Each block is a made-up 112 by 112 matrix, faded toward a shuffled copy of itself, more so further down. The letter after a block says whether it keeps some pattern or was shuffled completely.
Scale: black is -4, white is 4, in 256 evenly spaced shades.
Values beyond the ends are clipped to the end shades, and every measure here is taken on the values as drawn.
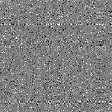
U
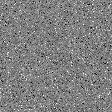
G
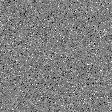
G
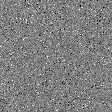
G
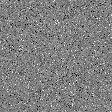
G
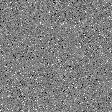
G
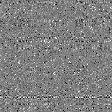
U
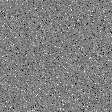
G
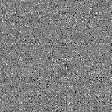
U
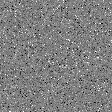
G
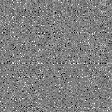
U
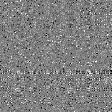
U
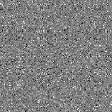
U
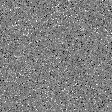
G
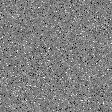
G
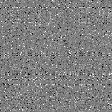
U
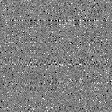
U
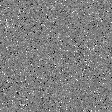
G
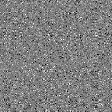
U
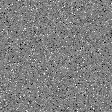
G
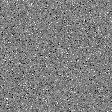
G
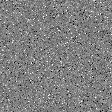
G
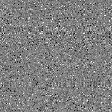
U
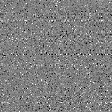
U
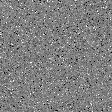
G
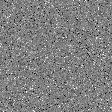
G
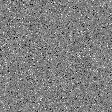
G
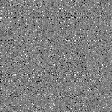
U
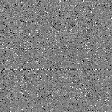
U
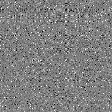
U
